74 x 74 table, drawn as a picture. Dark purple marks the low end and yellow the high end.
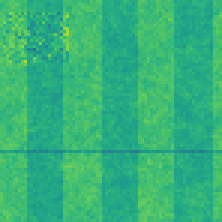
Values change most from cell to cell in the top left. Upright stripes repeat 3 times across the table. An odd patch, rougher than its surroundings, sits in the top left. Row 51 stands out from the rest.
